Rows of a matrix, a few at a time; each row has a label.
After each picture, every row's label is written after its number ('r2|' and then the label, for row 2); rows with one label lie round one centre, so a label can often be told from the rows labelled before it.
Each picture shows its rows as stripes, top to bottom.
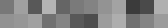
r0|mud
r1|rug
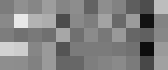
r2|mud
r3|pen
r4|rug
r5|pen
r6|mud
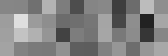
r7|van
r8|pen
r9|pen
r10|rug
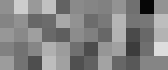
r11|pen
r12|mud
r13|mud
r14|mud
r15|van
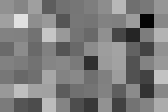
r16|rug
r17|pen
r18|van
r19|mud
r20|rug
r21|mud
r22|pen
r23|van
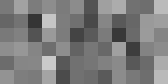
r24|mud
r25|van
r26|van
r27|rug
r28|mud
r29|mud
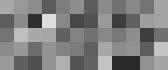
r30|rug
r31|van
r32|pen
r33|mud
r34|van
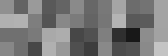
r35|rug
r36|rug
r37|van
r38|van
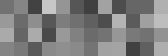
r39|van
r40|rug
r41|rug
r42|mud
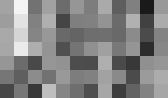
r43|pen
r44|pen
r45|pen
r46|pen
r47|van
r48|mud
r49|van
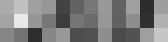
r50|pen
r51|pen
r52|van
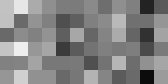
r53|pen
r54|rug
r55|mud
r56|pen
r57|rug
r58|pen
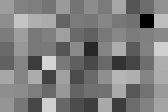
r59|rug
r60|pen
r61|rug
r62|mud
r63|van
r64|rug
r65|rug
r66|van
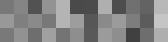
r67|van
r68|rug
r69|mud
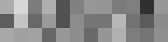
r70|pen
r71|mud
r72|rug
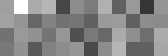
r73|pen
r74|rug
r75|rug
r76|mud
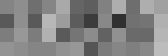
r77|rug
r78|van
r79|mud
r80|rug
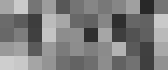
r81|pen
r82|van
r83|van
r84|mud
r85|pen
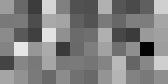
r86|van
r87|van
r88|van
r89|pen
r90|mud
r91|rug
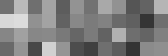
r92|mud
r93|pen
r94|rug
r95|van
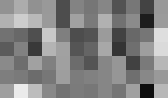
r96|pen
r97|pen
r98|van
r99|van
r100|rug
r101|rug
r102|pen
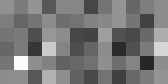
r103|rug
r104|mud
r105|van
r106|van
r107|pen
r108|van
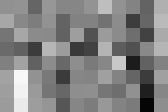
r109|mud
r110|mud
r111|mud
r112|van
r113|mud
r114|pen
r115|pen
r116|pen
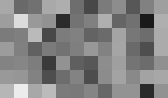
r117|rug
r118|pen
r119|rug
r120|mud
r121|rug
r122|rug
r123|pen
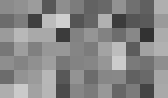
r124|rug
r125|van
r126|pen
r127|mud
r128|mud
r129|mud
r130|pen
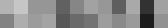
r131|pen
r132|pen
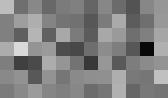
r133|rug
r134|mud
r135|rug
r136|pen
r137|van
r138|mud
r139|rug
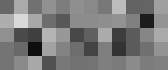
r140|mud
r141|pen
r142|van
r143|van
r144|rug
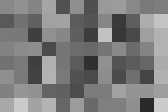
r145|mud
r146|van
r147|van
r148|rug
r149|van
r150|van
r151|rug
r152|pen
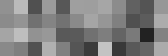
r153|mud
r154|mud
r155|pen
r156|van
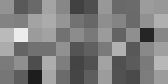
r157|van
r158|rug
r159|pen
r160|rug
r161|van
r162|van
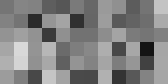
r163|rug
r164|van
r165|rug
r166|pen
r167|pen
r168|van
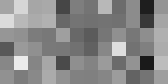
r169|pen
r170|pen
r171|rug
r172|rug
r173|pen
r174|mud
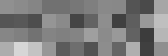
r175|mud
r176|van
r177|mud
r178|pen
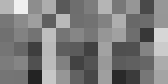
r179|pen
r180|rug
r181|mud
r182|van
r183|van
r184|van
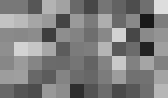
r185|van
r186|pen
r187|rug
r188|pen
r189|rug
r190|rug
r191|van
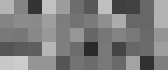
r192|van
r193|mud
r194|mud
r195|van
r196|pen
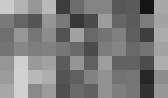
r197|pen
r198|van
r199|mud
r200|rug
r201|pen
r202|pen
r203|pen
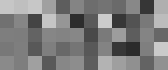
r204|pen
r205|van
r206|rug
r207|van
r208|rug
